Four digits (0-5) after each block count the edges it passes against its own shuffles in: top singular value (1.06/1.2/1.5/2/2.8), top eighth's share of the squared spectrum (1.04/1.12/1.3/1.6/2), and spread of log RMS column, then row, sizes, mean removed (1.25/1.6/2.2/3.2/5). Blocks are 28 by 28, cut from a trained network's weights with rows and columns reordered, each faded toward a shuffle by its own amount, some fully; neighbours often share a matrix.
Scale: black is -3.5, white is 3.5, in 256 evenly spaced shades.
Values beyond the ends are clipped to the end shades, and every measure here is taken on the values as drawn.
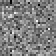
1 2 1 0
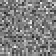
0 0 0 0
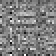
3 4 2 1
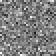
0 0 0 0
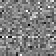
3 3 0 1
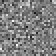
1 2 0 0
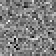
2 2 0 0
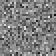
0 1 0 0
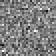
0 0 0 0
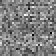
2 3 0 0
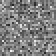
2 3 1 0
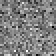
2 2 0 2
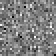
0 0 0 0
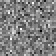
1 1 0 0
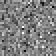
0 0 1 0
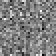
3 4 2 1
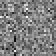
2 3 1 0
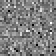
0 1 0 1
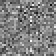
2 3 0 0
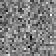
1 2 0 0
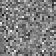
1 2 0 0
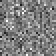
2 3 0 0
